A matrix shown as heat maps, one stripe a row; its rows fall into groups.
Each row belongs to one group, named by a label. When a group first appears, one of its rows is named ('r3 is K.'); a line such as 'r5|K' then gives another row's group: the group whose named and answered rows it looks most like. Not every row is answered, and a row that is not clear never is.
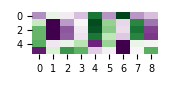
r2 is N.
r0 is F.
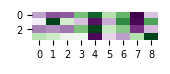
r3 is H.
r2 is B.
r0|B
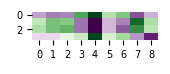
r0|B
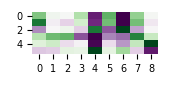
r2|F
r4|H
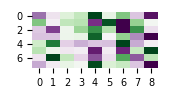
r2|N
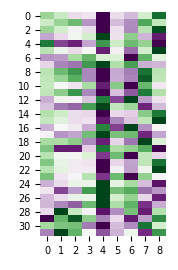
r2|H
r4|N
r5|H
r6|N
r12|F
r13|B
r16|F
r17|B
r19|N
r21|H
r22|H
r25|B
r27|B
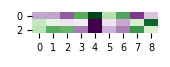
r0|B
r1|H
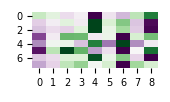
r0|H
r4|F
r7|N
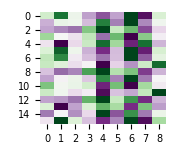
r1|F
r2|B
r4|N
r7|H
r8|B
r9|F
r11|H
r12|B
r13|N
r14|F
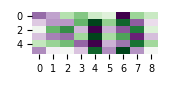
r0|N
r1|B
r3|B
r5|F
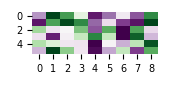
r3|N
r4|H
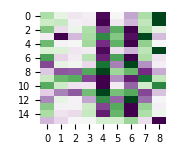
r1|H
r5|H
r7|F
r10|H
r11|B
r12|F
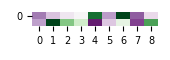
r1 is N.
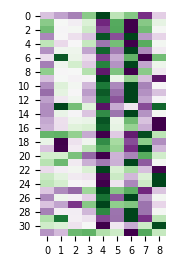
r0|B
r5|F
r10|F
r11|F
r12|F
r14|F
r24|H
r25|B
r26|F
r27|B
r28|F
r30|H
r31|N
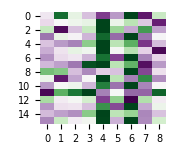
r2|N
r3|F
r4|B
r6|F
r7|B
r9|N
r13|F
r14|B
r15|F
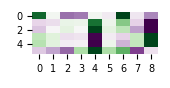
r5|B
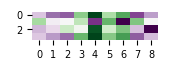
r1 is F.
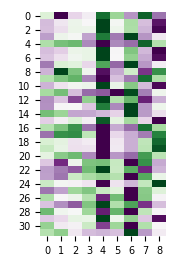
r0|N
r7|F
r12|B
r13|F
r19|H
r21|N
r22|B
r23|N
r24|H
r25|N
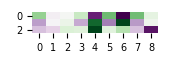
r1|F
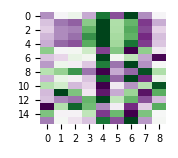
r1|B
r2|B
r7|F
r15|F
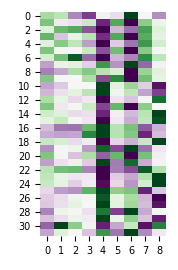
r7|F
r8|N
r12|H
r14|H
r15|H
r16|B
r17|B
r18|H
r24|H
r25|B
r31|F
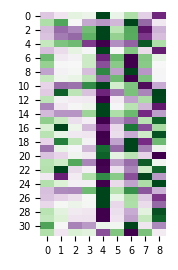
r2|B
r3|B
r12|H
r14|B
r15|H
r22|H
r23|N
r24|H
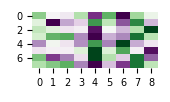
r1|N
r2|H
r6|N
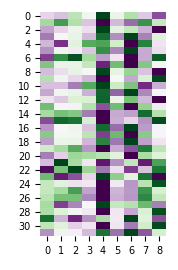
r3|F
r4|N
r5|F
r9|H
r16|F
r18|F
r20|N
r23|N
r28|H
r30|H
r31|F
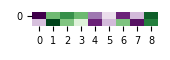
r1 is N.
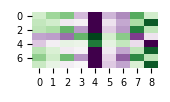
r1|H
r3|B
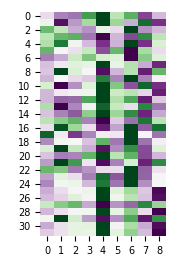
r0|B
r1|N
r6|N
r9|F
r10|N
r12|B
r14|B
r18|F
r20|B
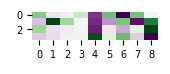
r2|H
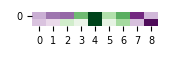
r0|B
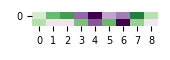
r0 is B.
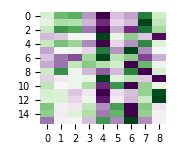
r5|F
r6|B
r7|N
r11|H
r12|H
